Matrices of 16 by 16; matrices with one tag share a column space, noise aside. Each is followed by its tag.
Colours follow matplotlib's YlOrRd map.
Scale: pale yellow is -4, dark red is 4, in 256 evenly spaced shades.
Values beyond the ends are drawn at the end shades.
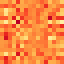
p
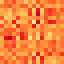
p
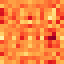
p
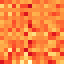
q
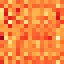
p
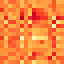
p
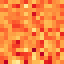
q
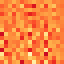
q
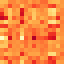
p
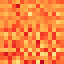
q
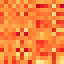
q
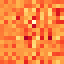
p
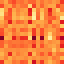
p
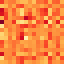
p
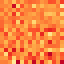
q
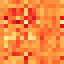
p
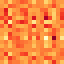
p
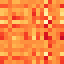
p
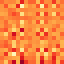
q
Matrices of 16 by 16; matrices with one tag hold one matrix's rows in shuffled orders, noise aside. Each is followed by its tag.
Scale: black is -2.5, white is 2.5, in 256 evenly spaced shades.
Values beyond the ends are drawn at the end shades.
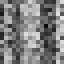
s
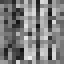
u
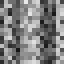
s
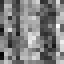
s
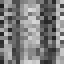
s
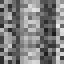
s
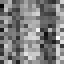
s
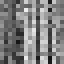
u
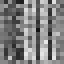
u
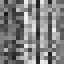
u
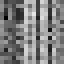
u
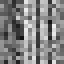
u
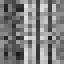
u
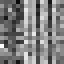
u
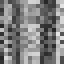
s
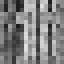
u
